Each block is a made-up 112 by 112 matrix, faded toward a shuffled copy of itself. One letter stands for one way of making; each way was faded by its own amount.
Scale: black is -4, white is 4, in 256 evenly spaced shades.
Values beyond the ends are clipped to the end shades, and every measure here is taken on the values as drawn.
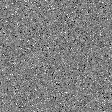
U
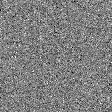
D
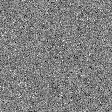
D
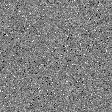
U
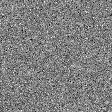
D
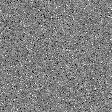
U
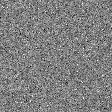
D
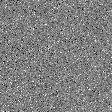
U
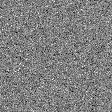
D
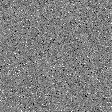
U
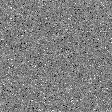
U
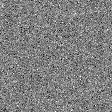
D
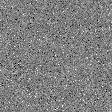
U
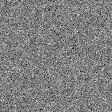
D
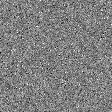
D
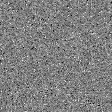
U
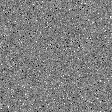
U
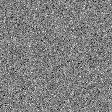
D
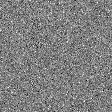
D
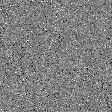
U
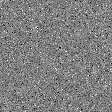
U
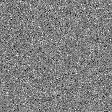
D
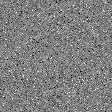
U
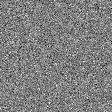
D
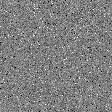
U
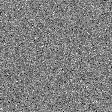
D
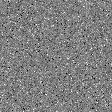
U
